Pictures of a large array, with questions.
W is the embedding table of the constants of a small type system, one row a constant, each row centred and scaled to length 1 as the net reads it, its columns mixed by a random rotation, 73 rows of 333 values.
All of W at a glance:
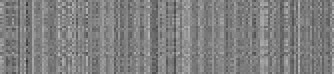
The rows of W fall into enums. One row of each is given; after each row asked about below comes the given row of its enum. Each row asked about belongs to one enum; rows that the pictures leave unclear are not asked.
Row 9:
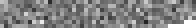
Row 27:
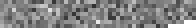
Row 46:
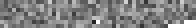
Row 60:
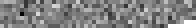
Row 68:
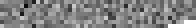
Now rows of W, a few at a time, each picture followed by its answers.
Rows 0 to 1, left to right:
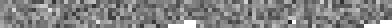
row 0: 27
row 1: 46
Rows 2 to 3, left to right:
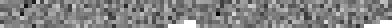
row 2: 68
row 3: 60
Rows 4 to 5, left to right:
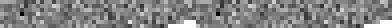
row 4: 60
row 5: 60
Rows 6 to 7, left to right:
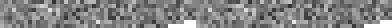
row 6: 27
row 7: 27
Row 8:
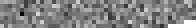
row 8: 60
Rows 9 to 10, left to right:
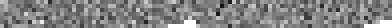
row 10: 68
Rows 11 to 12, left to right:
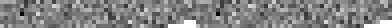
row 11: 60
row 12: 60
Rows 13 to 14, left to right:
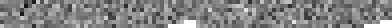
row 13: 68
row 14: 27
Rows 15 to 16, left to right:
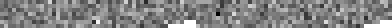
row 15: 46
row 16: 60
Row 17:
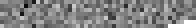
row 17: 68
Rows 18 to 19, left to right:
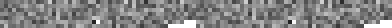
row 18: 46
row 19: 46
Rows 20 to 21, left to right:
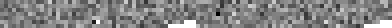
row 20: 46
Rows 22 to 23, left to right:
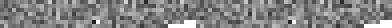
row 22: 46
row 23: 46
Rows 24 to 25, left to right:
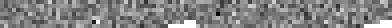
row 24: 46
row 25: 60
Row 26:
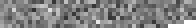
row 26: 27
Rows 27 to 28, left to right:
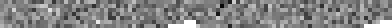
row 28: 68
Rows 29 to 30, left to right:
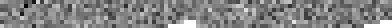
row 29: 68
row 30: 27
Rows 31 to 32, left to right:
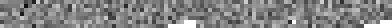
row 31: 68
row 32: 46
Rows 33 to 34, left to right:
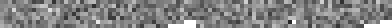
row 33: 27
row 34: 46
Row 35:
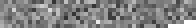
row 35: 27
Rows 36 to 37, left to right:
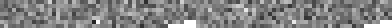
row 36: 46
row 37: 27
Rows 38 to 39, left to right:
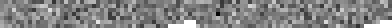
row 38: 27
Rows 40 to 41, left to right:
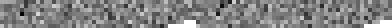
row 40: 60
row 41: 68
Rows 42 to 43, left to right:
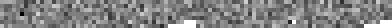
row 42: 60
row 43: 46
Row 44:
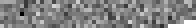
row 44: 60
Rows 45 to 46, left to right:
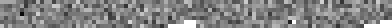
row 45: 60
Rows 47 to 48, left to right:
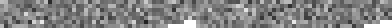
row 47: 9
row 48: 27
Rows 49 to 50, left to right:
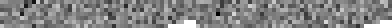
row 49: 68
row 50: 60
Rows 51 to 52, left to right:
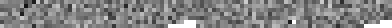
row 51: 68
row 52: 46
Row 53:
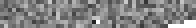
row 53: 46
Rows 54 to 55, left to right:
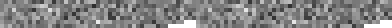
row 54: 27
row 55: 27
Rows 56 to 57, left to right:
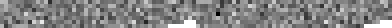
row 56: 9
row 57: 60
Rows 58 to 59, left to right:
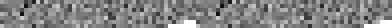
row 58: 68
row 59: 68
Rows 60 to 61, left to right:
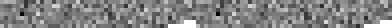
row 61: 60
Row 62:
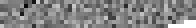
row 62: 68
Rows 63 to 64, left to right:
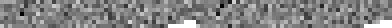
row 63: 60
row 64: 68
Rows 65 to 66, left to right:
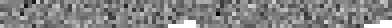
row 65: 68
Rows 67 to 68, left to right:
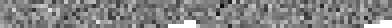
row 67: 27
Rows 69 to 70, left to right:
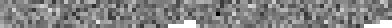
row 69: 27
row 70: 60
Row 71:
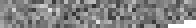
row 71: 27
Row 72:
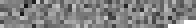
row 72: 68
